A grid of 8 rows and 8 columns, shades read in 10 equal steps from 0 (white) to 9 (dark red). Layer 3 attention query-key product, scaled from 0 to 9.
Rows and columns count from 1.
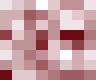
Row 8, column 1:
9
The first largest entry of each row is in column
6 3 3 6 4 3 4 1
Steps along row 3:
down up down up down same up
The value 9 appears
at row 4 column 6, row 4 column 7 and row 8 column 1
